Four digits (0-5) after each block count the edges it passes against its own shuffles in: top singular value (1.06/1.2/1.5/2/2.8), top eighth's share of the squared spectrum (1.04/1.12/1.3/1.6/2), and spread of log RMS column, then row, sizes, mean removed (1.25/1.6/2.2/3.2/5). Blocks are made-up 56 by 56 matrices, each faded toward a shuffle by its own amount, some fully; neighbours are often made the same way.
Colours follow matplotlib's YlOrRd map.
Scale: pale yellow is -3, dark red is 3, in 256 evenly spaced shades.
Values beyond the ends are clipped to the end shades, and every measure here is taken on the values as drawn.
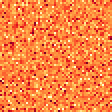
0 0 0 0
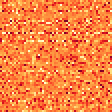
3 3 0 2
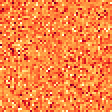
2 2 1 1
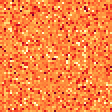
2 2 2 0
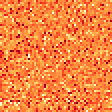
3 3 2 1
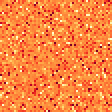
0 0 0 0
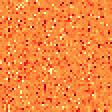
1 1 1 0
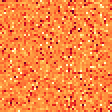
2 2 1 0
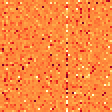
3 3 2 1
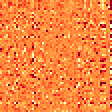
4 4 3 2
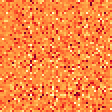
3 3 2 1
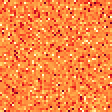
0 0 0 0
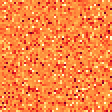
0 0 0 0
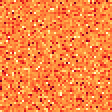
0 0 0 0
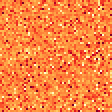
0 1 1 0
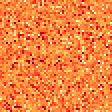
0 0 0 1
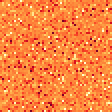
1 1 0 0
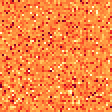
1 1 1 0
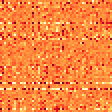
4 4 2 3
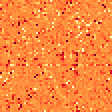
2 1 0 0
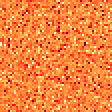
2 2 0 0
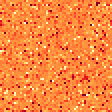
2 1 0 0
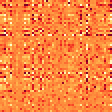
4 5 3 3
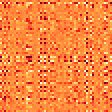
5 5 4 4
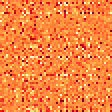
4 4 2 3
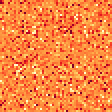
3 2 1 1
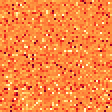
2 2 0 1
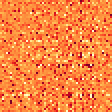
3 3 1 2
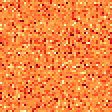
2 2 0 1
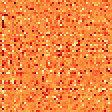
3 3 2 2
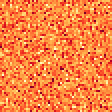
0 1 0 0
